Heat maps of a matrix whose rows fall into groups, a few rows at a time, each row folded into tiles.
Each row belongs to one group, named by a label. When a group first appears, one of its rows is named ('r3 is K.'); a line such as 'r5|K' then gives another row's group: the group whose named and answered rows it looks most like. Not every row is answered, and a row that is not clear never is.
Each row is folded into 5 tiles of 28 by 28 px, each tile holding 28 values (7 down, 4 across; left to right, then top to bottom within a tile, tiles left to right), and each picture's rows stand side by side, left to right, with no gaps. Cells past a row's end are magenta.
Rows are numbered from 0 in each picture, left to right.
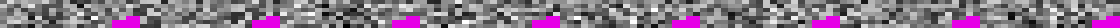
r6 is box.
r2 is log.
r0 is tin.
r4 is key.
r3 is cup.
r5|tin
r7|key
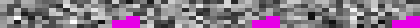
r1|box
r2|key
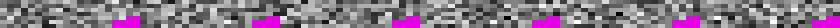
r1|box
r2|box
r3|log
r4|tin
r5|key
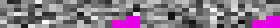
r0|cup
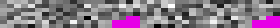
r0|log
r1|tin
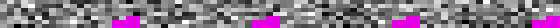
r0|tin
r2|log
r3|key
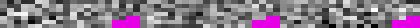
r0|box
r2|key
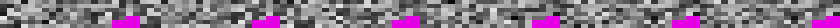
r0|box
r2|box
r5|box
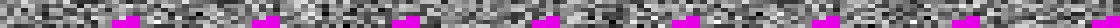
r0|tin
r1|tin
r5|tin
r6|log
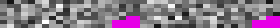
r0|box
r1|key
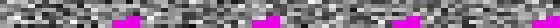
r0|log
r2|cup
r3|tin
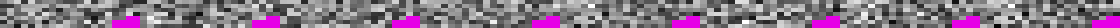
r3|key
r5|cup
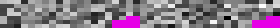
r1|log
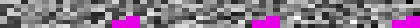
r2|log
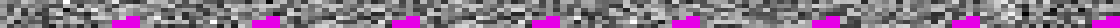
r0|tin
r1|log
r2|cup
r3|cup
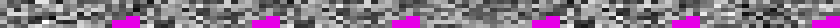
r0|cup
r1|box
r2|box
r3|log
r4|box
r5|log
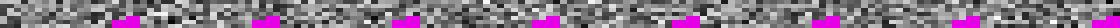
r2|box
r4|cup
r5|box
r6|tin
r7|log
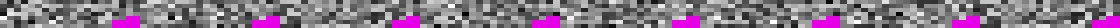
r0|box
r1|key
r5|log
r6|tin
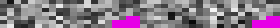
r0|box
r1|key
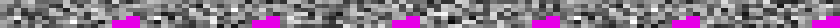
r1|key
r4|key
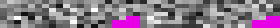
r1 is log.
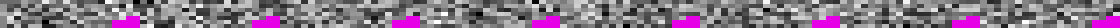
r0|tin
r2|box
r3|log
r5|tin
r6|key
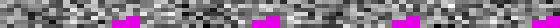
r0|tin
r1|log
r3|tin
